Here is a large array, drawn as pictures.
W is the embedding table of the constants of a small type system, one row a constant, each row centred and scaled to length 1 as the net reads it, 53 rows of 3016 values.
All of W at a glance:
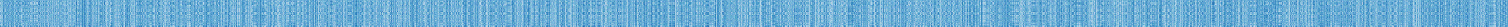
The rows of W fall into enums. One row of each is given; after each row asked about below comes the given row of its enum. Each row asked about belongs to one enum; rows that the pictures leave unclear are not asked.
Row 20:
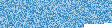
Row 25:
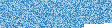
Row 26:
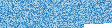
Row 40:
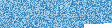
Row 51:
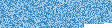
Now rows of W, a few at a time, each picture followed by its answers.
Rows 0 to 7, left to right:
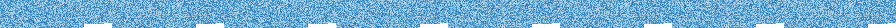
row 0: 51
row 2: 51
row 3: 25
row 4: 26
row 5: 40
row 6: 26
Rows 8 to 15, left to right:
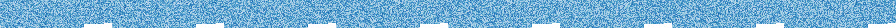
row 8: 25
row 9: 26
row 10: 20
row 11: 51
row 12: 51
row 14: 51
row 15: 40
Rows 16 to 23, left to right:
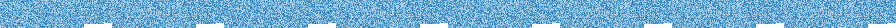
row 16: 25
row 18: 20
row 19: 40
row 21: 40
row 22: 40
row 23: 40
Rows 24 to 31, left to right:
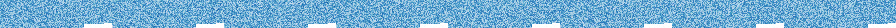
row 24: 51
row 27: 51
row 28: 20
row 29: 51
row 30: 40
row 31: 40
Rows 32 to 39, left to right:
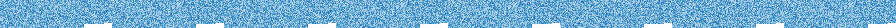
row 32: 20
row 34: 20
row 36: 40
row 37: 25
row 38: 51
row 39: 40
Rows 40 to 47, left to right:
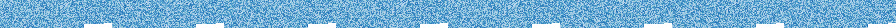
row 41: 26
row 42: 20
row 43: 40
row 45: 51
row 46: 51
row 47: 20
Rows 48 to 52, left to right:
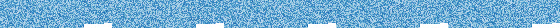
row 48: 20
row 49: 40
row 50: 20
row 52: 51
